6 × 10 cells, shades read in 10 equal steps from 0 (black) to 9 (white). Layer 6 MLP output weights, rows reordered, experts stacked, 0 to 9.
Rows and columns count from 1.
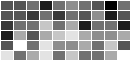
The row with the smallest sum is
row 2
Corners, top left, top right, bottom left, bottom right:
3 4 8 9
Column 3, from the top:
4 2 4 3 4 6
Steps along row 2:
same down up down up down up down up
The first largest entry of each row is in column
6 8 4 6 2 10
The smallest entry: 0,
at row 1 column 9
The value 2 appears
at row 2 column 3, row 2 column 5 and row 3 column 1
